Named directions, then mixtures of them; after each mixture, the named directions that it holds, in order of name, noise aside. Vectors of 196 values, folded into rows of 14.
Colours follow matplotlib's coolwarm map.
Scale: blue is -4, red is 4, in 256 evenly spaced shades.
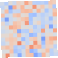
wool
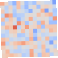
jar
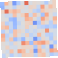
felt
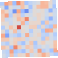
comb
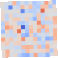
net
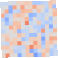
wool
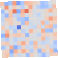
comb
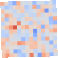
jar, wool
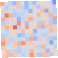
jar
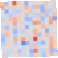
felt, jar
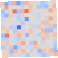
comb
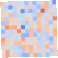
jar, net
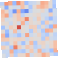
comb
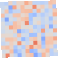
wool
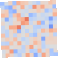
comb, wool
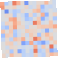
felt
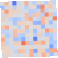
felt, jar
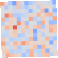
jar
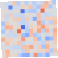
net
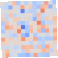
net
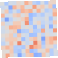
wool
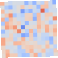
jar, net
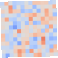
felt, wool
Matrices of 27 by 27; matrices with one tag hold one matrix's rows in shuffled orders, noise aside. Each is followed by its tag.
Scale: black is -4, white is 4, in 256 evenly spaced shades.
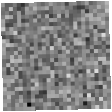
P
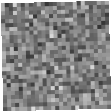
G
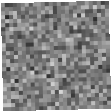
G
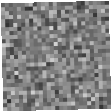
G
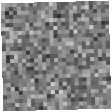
G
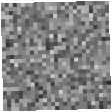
G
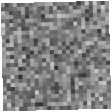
P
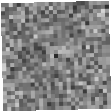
P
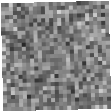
P
